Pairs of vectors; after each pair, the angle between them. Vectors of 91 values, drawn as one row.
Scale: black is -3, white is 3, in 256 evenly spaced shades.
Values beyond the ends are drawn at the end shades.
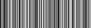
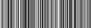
nearly opposite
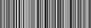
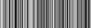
orthogonal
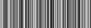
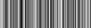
nearly parallel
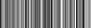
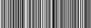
partly opposed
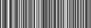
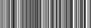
partly opposed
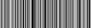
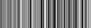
partly opposed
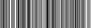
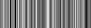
nearly opposite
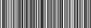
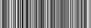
partly aligned
